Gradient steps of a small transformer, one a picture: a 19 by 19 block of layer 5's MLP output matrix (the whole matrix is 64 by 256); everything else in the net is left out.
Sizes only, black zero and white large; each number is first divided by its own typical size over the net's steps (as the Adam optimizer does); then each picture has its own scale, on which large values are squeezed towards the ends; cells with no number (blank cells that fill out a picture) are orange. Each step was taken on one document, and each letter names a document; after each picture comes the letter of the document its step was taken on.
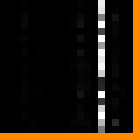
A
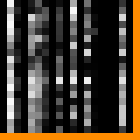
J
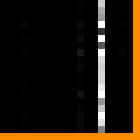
A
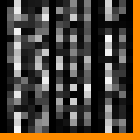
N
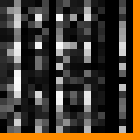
N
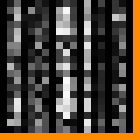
N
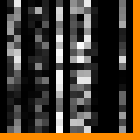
N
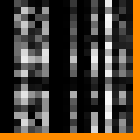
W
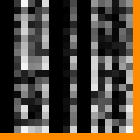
W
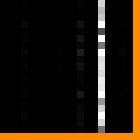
A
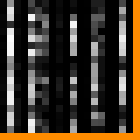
J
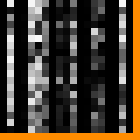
J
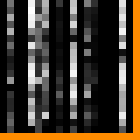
J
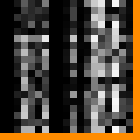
W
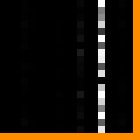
A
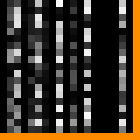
N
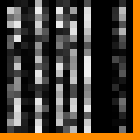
N
